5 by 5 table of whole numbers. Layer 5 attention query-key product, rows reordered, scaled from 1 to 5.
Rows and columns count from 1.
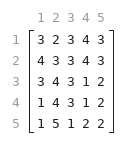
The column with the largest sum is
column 2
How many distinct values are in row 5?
3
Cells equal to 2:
5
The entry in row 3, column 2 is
4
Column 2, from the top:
2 3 4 4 5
